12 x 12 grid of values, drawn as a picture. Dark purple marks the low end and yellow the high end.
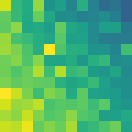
Ninth with the highest average: bottom left. Stripes: none. Odd rows or columns: none. Slope: up to the bottom left. Grain: fine. Ninth with the lowest average: top right.
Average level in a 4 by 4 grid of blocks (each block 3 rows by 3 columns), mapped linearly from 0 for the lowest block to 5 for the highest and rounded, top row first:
3210 / 4321 / 4421 / 5432
